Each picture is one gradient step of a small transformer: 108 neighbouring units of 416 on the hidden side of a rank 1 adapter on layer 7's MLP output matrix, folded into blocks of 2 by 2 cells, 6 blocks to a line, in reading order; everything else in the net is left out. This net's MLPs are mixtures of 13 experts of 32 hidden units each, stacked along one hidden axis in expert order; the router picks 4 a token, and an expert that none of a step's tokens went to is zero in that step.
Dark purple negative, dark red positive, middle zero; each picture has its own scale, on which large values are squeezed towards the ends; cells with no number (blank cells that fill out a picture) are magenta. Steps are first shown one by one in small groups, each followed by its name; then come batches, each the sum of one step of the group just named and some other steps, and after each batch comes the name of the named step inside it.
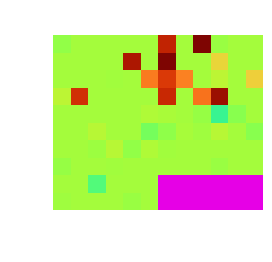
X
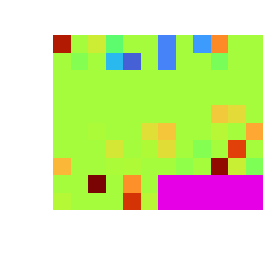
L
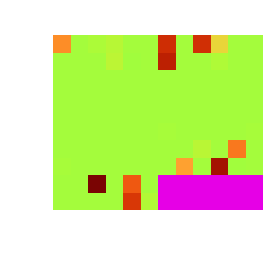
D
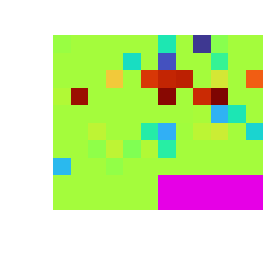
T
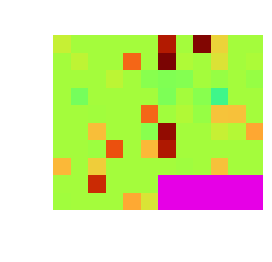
T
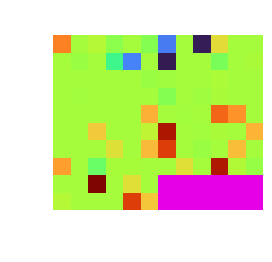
L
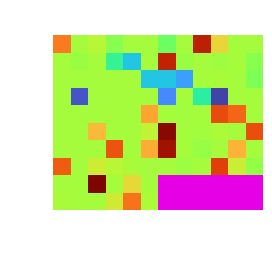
L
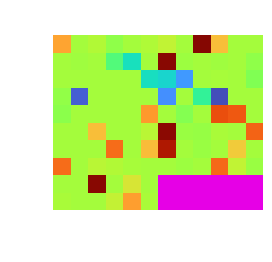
L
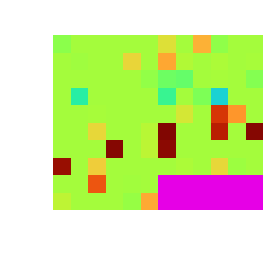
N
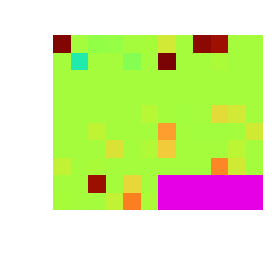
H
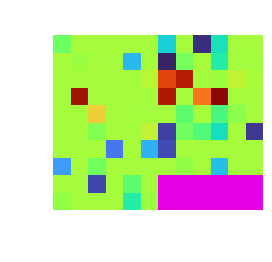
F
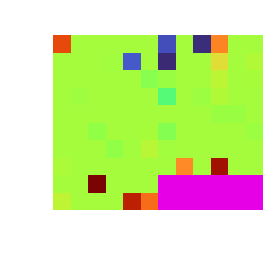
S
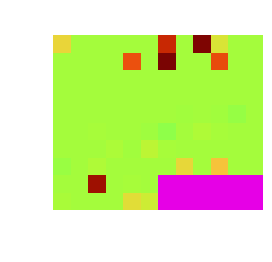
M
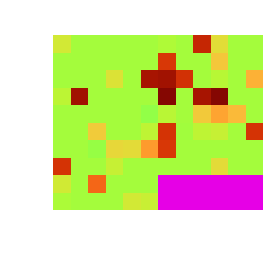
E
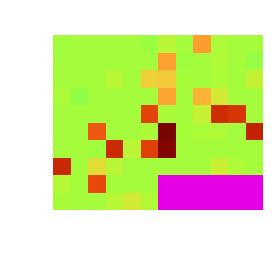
E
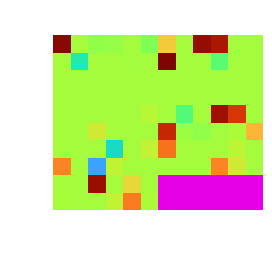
H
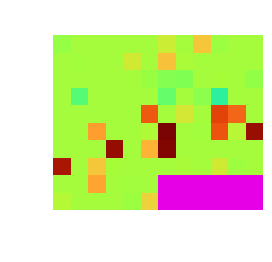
N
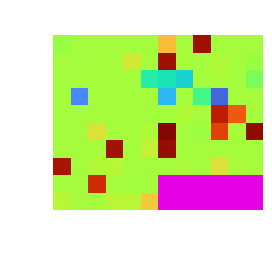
N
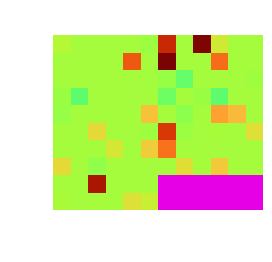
M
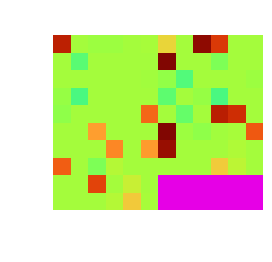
H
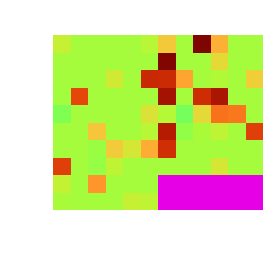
E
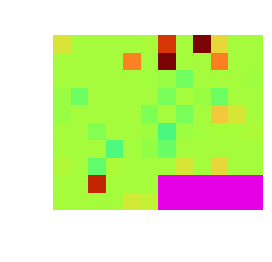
M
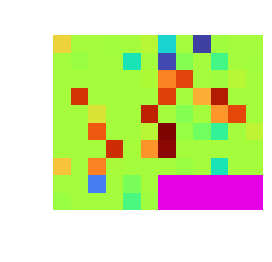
F
